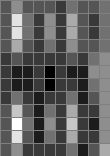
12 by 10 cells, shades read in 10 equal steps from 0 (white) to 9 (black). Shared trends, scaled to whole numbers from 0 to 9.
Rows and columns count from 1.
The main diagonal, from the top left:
6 1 5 7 7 7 7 8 7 4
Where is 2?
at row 9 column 2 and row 10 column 7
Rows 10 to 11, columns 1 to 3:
6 0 5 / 6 1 6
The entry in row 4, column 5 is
5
